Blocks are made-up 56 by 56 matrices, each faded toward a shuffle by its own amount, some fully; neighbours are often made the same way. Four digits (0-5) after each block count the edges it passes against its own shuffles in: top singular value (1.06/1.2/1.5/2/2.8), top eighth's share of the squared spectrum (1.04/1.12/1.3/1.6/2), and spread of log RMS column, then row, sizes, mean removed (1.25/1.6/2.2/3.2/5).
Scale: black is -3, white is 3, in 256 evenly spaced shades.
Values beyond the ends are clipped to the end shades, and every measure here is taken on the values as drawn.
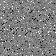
1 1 0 0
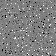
0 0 0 0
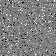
0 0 0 0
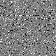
2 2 0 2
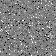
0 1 0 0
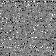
2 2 0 2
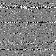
2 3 0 3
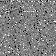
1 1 0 1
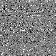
1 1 0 2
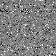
1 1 0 2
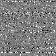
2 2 0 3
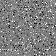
0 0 0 0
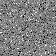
0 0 0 0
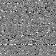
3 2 0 2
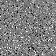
0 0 0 0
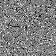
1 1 0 1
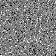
2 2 0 1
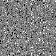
2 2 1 1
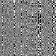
4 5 4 0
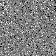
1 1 1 0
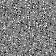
1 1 1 0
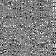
3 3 2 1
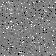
2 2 0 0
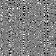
4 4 3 1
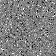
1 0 0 0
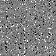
2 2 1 0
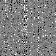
3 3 2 0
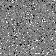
1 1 0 0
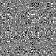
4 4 2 2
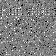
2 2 0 1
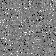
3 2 1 0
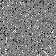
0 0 0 0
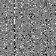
2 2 2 0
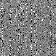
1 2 3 0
